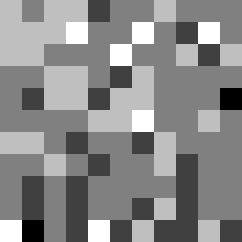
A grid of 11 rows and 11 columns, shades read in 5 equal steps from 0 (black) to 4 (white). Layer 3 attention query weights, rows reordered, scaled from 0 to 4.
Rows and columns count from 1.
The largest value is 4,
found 7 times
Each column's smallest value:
2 0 2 1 1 1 1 1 1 1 0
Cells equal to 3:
29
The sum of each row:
25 30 27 24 22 27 23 22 19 19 21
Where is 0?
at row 5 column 11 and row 11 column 2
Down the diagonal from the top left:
3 3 2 3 1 3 1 3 1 2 1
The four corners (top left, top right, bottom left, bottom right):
3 2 4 1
